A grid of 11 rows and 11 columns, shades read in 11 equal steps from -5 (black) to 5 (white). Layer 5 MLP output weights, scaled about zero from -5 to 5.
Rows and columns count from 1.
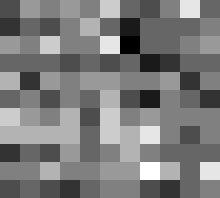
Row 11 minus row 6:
-1 -1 0 -3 0 -2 2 2 -3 0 3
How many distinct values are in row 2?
6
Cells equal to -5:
1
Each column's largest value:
3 2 3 2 2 4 2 5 2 4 4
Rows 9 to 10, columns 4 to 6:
1 -1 0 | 0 0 1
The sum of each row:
3 -12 2 -18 0 -12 8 14 -7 14 -15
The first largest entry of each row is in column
10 5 6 1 1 6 1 8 7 8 6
